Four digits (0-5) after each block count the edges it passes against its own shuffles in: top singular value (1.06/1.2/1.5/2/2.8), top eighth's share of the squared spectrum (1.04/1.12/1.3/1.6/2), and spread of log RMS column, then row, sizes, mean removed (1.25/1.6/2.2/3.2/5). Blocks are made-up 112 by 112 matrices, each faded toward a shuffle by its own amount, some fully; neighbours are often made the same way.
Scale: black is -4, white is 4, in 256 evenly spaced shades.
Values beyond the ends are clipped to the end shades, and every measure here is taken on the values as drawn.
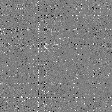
3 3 2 2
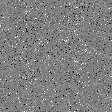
1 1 1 1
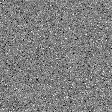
0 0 0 0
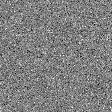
0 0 0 0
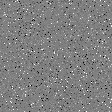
0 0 0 0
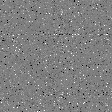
3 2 0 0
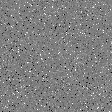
1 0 0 0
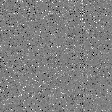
3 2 1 1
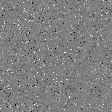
0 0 0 0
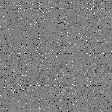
4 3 1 1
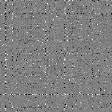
4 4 2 2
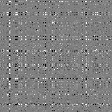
5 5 3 3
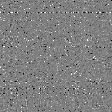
4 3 1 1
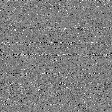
2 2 0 3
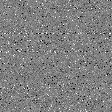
2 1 0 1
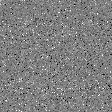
1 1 0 1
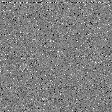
2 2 0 2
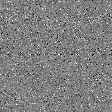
2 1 0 2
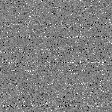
2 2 0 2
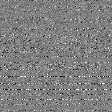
3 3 0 4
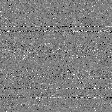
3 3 0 3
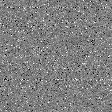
1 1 0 2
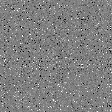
3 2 1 1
